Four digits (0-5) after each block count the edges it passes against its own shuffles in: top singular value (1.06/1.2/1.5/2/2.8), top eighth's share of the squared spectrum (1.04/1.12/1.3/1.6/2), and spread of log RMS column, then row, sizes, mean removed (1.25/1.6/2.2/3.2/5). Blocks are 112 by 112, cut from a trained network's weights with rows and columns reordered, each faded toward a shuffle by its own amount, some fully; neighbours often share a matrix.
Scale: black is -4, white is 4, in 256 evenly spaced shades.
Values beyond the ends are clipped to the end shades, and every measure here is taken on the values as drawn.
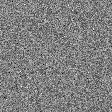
0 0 0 0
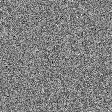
0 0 0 0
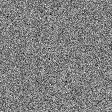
0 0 0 0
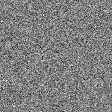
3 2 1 1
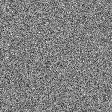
0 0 0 0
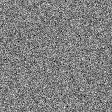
1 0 0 0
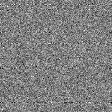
4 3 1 2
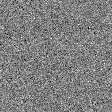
0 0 0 0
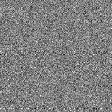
4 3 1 2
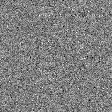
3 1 0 1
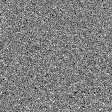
1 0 0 0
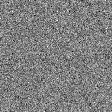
3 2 0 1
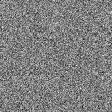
3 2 0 0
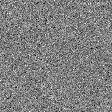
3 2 0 1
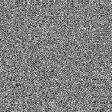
4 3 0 2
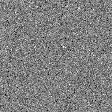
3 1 0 0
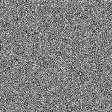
3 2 1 0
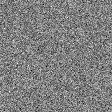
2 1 0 0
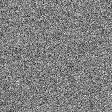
2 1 0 0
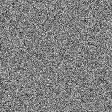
2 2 0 0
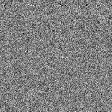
3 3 1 1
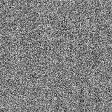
2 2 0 1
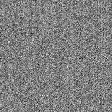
3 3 0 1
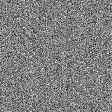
2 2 0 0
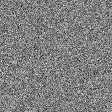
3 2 0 0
